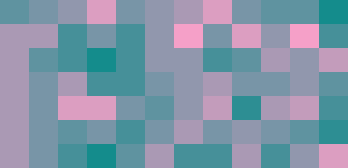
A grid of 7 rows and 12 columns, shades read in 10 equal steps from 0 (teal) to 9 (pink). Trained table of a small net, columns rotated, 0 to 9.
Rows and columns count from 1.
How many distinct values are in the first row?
6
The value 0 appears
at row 1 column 12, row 3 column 4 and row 7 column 4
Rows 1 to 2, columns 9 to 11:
4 3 3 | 8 5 9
